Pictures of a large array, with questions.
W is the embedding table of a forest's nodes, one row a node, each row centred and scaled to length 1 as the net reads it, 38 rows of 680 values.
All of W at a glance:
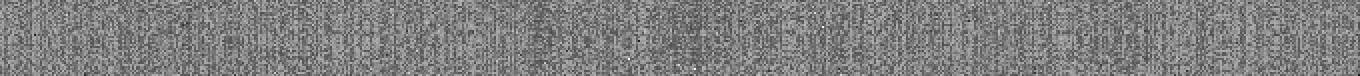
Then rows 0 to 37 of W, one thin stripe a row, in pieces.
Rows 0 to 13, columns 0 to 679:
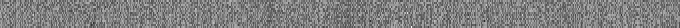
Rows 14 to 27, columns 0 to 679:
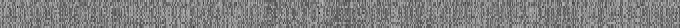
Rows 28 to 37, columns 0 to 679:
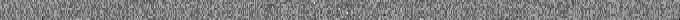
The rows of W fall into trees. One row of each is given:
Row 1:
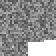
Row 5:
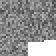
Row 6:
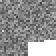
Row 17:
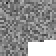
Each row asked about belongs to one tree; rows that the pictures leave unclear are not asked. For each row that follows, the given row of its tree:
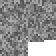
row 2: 5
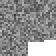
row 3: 17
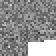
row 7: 17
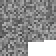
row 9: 17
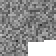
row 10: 5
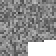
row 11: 5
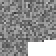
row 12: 1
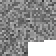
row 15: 6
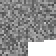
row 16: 6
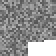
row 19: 5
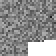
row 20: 5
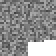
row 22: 1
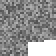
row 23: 5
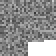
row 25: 17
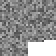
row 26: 5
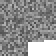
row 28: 17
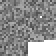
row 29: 6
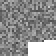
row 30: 5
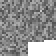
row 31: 5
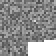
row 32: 1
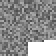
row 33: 17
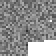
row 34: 17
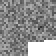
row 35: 5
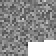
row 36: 17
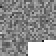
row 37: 1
